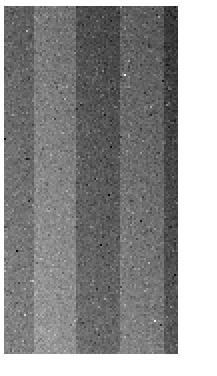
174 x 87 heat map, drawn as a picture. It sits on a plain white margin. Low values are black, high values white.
Average level on the scale: 40%. Slope: up to the bottom left. Ninth with the highest average: bottom left. Stripes: upright, repeating 2 times.
